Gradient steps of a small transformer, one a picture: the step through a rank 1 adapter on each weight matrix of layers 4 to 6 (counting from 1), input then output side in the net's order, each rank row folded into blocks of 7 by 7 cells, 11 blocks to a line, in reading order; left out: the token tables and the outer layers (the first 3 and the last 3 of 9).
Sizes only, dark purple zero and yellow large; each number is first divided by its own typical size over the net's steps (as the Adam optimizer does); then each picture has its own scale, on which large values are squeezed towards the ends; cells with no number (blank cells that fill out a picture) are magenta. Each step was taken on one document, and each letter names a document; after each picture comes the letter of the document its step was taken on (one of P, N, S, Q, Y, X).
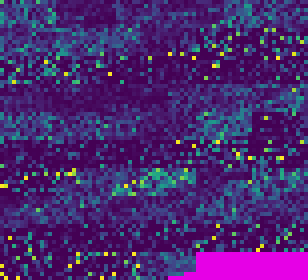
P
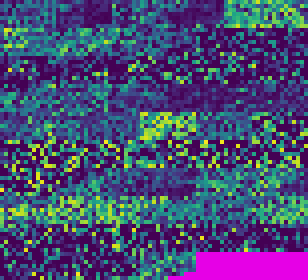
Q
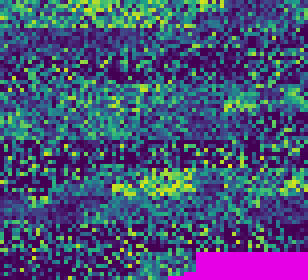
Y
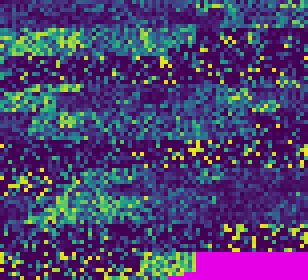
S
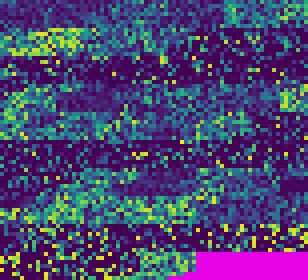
S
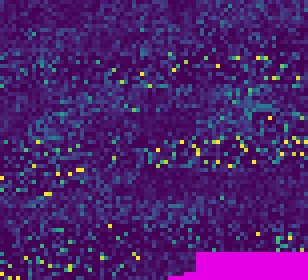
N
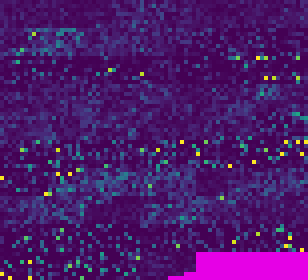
N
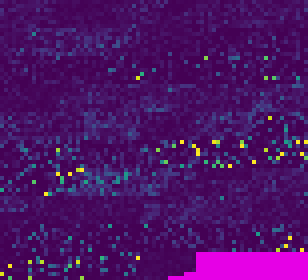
N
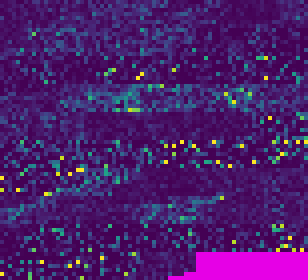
N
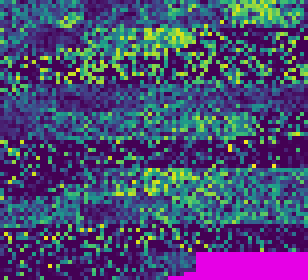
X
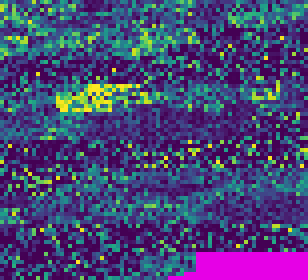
S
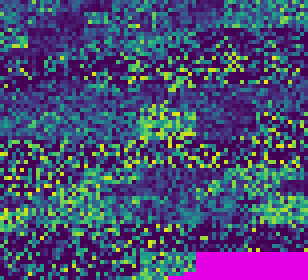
Q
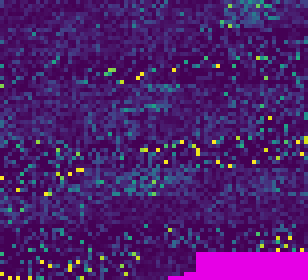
N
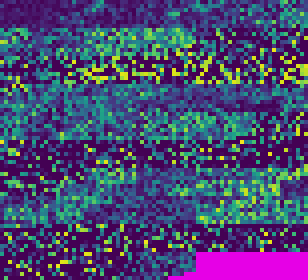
X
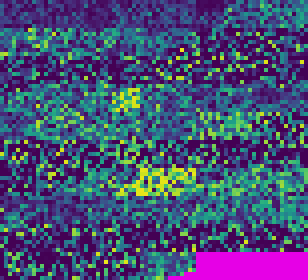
Q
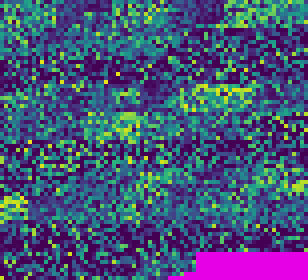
Q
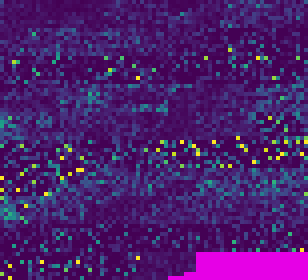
N
